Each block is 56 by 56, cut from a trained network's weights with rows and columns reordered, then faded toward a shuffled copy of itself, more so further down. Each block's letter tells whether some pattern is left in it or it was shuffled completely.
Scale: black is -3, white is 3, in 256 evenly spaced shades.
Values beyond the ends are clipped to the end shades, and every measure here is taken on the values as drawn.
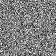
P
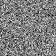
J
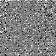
P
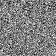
P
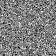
J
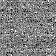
P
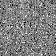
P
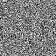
P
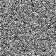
J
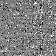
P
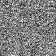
P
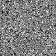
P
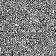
P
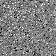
J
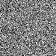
J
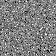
J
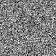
P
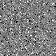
J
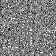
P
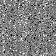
P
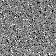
J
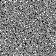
J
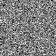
P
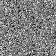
J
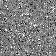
J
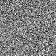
P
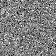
J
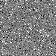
J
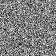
J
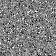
J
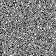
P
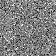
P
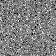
J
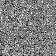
J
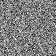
J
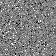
J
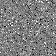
J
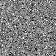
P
